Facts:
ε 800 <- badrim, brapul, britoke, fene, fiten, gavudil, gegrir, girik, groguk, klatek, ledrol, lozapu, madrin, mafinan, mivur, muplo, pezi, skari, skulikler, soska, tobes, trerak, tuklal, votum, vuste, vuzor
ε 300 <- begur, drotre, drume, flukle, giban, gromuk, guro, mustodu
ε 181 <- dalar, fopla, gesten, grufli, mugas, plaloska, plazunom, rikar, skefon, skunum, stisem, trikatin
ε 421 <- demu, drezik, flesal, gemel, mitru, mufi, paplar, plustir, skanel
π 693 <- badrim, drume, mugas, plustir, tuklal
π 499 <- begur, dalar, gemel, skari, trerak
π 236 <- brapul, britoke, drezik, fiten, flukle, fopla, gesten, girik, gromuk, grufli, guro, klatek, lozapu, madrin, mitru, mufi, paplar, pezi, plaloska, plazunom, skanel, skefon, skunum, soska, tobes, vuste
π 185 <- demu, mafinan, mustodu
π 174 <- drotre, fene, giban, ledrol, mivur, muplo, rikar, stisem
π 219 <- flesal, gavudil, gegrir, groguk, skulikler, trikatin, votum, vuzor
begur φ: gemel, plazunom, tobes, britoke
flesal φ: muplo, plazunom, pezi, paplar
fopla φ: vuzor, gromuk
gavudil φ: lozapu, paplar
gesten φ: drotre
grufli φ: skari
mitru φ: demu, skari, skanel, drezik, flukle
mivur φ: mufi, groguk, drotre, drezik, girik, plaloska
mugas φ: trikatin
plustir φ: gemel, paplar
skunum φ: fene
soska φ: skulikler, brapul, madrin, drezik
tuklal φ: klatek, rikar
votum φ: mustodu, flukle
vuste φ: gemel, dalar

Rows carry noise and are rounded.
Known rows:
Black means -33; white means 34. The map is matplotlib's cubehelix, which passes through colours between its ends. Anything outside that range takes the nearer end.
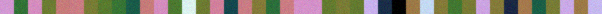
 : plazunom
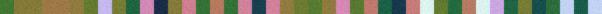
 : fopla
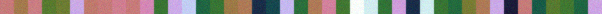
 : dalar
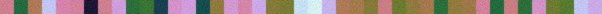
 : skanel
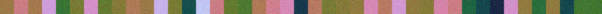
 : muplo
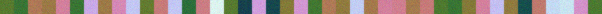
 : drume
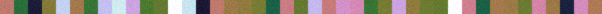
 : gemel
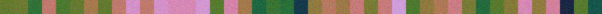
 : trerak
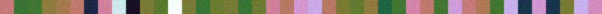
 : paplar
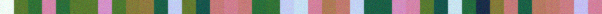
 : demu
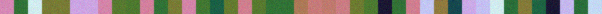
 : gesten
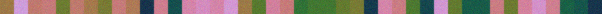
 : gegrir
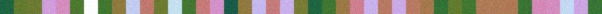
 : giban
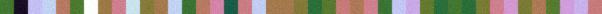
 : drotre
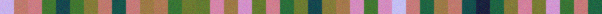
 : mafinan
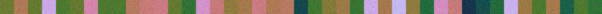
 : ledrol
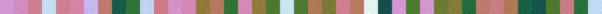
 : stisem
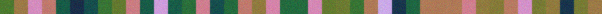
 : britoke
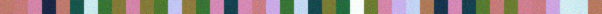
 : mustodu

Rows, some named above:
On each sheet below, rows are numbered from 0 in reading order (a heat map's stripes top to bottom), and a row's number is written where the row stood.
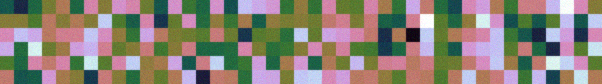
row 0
gromuk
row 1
fopla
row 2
mugas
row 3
gesten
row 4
drume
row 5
mufi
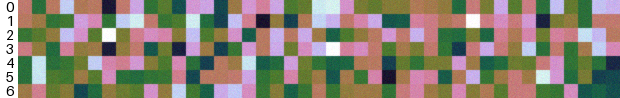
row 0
skanel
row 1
plustir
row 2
giban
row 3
drezik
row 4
gavudil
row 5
votum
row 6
badrim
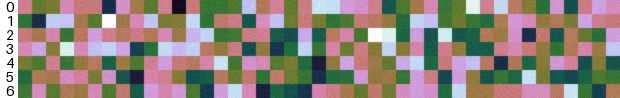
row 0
mitru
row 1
drotre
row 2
dalar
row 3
rikar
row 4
skari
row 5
mivur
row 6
tuklal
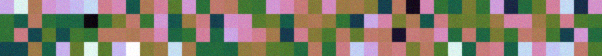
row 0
trikatin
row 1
tobes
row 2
lozapu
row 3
begur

